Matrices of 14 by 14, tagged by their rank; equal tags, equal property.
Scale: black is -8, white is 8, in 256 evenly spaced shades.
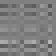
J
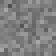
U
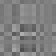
J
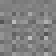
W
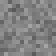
U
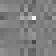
W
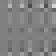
J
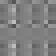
J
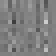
W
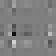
J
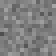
U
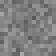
U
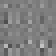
W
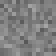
U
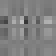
J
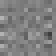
W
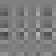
J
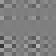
J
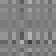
J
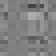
W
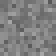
U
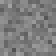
U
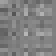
W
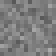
U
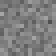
U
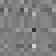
W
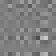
W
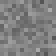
U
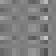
J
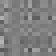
W
